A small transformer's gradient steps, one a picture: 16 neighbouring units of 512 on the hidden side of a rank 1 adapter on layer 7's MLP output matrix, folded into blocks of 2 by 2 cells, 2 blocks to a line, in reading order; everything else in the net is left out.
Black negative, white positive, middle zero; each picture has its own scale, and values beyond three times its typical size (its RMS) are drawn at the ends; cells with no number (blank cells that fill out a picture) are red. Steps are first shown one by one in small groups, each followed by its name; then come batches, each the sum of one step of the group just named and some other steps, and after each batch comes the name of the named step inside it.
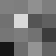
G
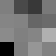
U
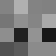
G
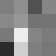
G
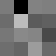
G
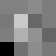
G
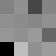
U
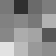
U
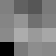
U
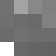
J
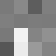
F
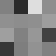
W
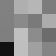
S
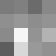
F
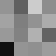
W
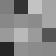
W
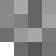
J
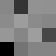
W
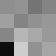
F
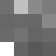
J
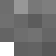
J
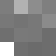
J
